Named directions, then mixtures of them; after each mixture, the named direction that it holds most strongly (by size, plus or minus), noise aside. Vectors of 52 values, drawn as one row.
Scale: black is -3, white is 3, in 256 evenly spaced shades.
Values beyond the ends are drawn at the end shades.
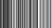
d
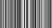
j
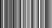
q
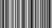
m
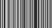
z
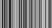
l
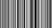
z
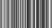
l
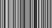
z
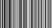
l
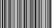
l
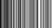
d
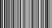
q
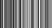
q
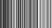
d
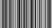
l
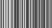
l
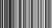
q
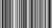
l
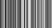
j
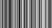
l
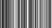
m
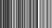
d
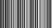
d
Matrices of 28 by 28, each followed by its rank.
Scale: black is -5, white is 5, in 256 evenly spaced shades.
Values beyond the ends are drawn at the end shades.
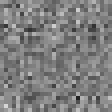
five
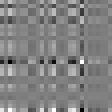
one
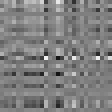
two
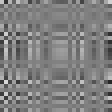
one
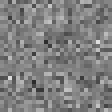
five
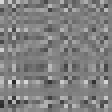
two
